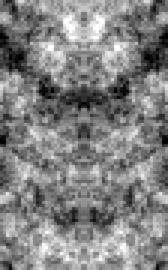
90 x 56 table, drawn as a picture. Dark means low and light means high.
The ninth with the highest average is the top middle. The texture is blotchy. No overall slope runs across the table. The histogram is bell-shaped. It is mirror symmetric from left to right.
